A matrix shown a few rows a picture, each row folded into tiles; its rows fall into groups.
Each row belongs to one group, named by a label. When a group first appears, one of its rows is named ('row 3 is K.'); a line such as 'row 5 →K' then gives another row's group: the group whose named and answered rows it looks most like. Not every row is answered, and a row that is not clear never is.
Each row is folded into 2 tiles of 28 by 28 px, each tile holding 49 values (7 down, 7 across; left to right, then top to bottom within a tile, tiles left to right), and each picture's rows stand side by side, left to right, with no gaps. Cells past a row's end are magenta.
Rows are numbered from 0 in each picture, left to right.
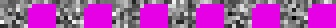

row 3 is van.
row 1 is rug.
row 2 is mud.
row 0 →rug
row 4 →rug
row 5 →van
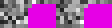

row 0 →rug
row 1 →rug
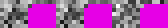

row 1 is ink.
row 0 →ink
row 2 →mud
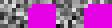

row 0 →van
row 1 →rug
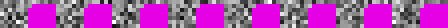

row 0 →rug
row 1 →van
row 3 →mud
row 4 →mud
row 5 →mud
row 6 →van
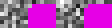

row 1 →mud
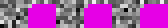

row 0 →rug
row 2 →van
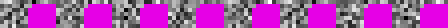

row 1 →van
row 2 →mud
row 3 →ink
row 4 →mud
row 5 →mud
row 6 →rug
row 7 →van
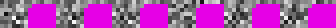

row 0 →rug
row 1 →rug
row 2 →rug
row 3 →van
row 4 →ink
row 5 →ink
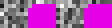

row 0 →van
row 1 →mud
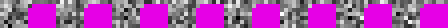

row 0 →ink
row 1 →van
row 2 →mud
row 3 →van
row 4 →van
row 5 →mud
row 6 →van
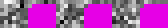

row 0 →mud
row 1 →ink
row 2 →rug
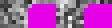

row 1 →mud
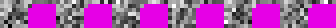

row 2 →van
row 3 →mud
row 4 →ink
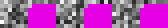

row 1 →van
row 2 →mud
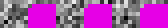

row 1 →van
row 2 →van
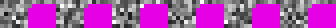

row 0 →rug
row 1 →mud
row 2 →rug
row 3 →rug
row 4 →ink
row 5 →rug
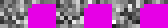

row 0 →rug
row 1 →rug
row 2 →ink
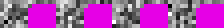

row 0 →ink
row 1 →mud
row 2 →ink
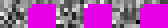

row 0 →ink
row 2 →ink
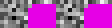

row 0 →van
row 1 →van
